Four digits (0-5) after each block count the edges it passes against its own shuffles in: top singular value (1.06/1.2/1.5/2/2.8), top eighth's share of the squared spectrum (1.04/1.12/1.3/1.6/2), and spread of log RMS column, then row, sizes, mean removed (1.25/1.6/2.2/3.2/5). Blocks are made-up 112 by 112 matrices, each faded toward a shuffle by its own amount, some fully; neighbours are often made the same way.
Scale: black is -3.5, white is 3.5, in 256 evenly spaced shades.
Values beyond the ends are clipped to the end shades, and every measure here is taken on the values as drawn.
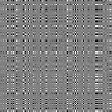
5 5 5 4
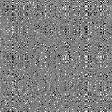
5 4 3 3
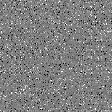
4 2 1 1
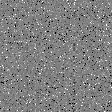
2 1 0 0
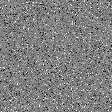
0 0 0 0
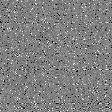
4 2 1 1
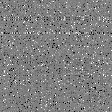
4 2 1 1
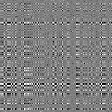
5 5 4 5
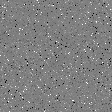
0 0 0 0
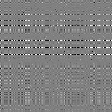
5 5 3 4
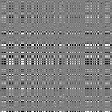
5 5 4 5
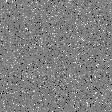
2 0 0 0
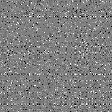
5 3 2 2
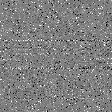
4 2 0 2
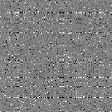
5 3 1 2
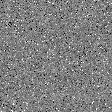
0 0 0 0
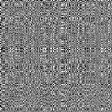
5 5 4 4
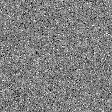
1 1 0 0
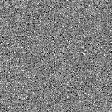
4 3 1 1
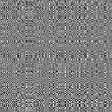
5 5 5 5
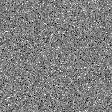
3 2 0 0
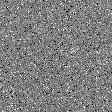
0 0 0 0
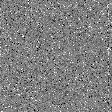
1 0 1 0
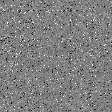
1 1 1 1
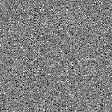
4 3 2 1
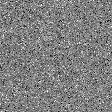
3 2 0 0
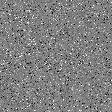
2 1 0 0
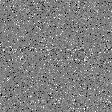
3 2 0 1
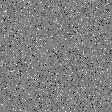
0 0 0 0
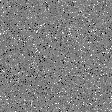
1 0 0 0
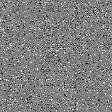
3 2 1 1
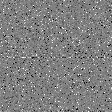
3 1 0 0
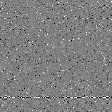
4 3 0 2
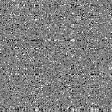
4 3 2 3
